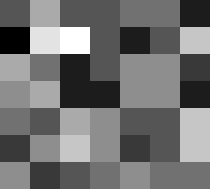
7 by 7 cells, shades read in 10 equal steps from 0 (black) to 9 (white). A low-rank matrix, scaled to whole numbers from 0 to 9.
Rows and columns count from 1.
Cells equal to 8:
1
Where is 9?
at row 2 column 3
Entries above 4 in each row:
1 3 3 4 3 4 2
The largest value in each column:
6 8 9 5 5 5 7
